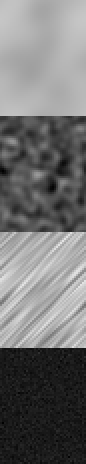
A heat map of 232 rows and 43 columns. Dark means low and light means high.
The table splits into 4 rows of 1 panel. Panel 1,1: high, smooth, faint in contrast. Panel 2,1: low, blotchy. Panel 3,1: high, slanting up to the right. Panel 4,1: very low, fine-grained, faint in contrast.
